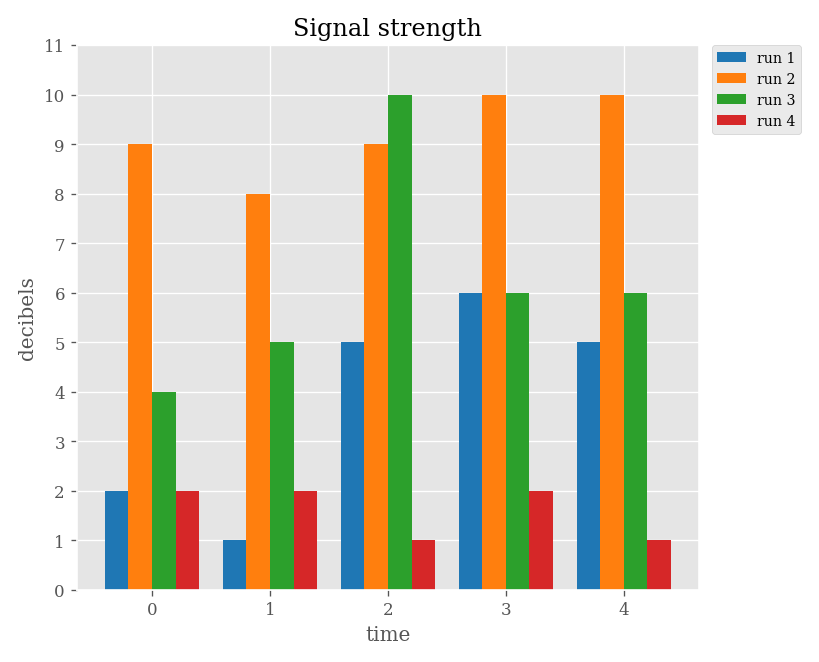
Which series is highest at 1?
run 2
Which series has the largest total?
run 2
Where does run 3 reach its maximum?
2
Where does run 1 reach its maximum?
3
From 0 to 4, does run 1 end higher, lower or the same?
higher
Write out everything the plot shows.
Title: Signal strength
x-axis: time, ticks 0 1 2 3 4
y-axis: decibels, ticks 0 1 2 3 4 5 6 7 8 9 10 11
Legend: run 1, run 2, run 3, run 4
Values:
run 1: 2 1 5 6 5
run 2: 9 8 9 10 10
run 3: 4 5 10 6 6
run 4: 2 2 1 2 1
